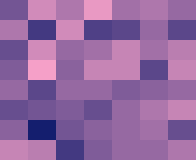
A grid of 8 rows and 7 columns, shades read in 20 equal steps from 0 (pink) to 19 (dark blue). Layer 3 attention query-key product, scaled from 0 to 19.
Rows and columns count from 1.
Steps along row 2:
up down up down down up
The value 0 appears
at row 4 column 2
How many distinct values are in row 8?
6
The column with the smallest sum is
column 7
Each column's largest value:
12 19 15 14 13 13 13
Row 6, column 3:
10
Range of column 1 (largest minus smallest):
8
